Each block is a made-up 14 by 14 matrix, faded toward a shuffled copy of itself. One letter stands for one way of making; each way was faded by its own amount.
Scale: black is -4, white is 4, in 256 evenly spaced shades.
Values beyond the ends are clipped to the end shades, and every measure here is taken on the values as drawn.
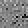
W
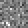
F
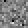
F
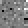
W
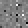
W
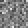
F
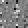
W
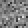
F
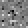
W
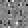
W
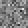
F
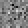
F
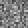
F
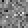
F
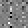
W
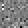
W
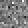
F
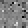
W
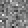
F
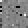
W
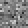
F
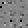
W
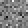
W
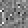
W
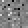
W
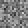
F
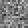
F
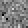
F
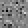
W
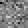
W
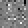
W
